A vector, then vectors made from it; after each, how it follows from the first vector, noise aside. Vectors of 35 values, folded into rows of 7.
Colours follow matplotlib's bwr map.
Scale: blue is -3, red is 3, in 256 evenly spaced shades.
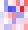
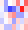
copied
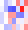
copied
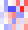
copied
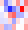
copied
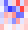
copied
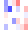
partly zeroed
